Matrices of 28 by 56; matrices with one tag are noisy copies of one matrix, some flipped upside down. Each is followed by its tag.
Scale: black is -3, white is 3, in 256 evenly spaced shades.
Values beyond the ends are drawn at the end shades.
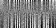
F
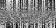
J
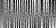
F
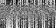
J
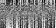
J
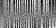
F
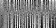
F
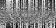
J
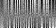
F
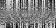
J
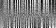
F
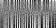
F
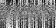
J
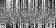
J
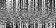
J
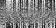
J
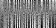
F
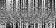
J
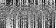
J
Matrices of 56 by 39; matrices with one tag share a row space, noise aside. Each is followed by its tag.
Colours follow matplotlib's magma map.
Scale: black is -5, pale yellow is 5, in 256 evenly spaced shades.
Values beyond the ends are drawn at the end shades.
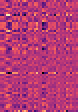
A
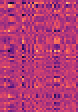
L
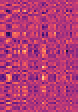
A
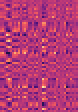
A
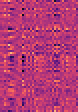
L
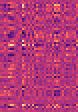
L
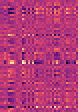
L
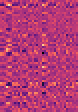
A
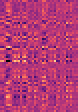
A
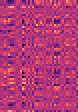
L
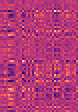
L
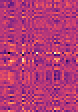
L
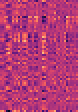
A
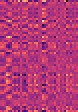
A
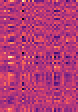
L
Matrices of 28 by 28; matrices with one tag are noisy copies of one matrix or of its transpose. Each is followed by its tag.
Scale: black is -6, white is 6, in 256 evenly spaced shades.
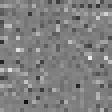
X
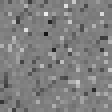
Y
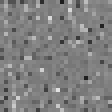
X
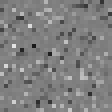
Y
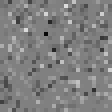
Y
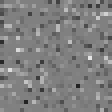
X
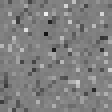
Y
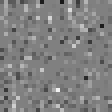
X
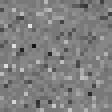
Y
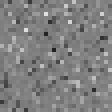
Y
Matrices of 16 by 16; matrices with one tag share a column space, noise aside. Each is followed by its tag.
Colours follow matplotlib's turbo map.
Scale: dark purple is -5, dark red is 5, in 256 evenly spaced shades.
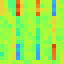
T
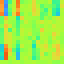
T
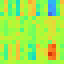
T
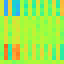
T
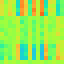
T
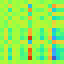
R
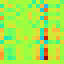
R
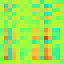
R
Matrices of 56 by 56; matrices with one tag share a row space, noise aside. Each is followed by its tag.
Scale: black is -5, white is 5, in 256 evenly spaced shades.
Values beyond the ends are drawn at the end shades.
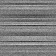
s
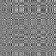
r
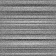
s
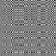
r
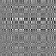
r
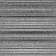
s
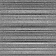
s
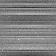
s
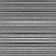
s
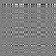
r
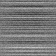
s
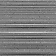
s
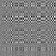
r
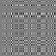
r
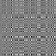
r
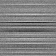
s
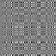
r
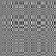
r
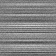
s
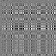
r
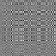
r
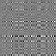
r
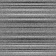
s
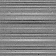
s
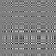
r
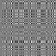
r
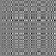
r
